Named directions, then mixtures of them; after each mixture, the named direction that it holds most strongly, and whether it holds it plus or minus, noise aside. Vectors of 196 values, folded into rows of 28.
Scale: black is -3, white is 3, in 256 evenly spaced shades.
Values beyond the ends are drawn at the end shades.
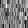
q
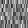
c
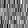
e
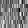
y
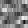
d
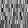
c, plus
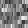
d, plus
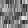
d, plus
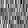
e, minus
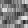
d, plus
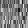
y, plus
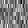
e, minus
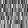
c, minus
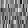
e, minus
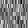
e, minus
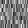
c, plus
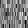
q, plus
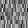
c, minus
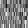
q, minus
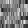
d, minus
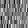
e, plus
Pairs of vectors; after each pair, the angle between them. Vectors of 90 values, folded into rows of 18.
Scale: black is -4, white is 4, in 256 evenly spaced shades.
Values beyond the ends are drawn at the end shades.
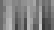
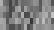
partly opposed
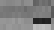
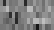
partly opposed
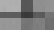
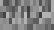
orthogonal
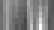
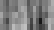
nearly opposite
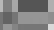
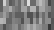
partly opposed
